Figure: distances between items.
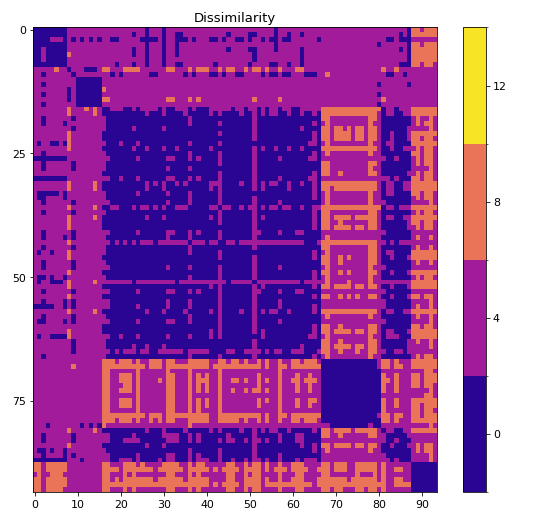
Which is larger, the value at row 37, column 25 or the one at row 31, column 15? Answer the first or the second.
the second
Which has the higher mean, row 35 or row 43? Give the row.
43
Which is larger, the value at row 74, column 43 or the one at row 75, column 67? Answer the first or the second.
the first
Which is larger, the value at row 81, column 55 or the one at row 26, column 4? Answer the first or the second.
the first
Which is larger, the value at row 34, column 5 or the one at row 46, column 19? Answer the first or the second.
the first
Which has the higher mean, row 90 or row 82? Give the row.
90
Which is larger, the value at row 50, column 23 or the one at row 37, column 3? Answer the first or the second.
the second
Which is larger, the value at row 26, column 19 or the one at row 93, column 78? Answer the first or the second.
the second
